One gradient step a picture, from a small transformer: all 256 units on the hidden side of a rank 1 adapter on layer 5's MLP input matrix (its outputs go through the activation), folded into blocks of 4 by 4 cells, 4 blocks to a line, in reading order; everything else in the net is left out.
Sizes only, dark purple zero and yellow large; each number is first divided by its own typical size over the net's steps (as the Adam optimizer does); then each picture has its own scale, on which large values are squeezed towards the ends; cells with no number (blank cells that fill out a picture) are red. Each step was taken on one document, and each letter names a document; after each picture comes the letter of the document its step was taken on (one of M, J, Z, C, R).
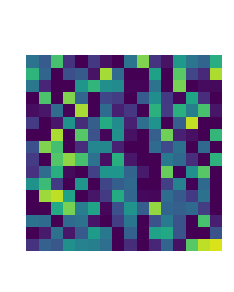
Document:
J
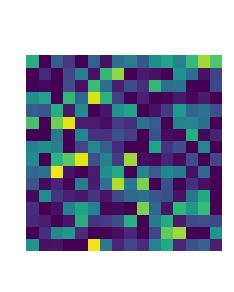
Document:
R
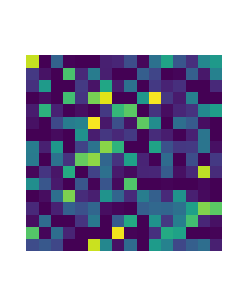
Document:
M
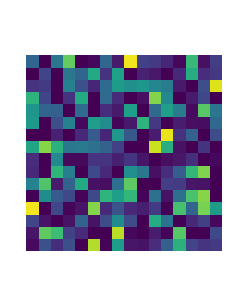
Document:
R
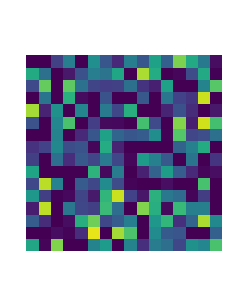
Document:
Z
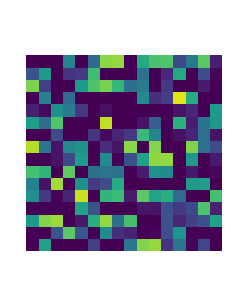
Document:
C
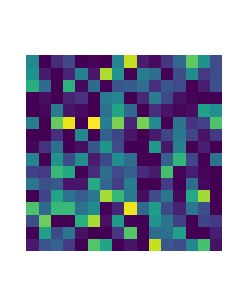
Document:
R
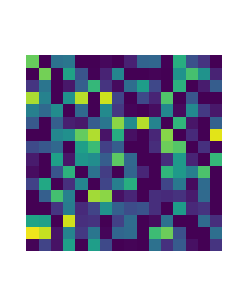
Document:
J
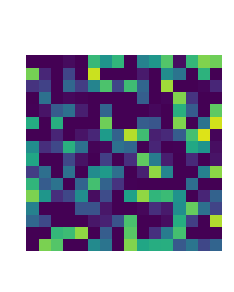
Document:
C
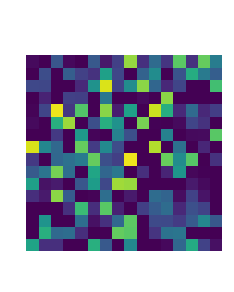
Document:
R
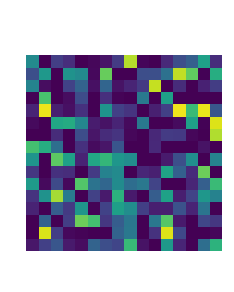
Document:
R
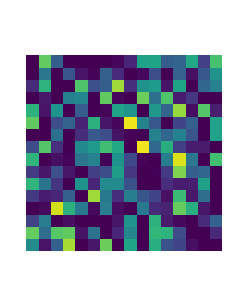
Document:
J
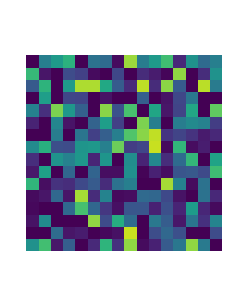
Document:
Z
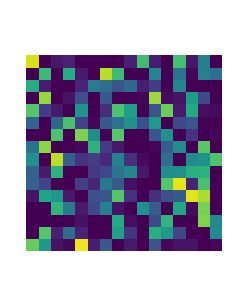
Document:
J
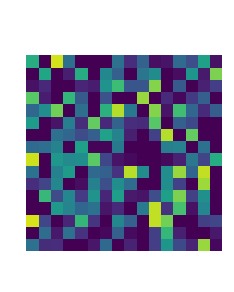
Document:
J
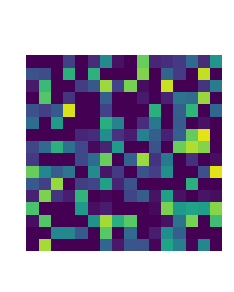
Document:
C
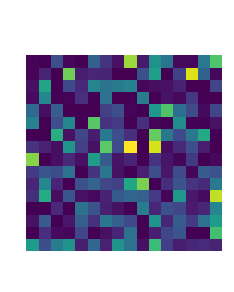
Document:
M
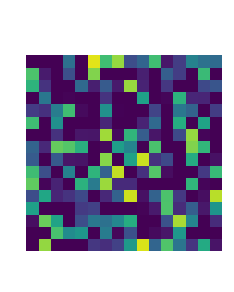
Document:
C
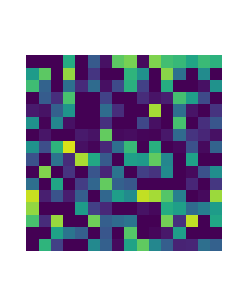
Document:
C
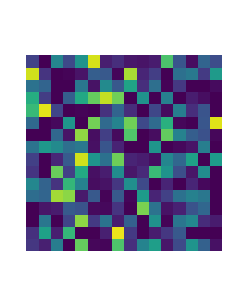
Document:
M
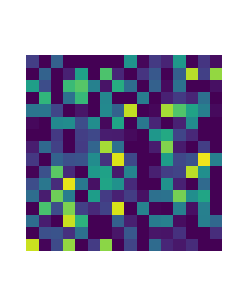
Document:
J
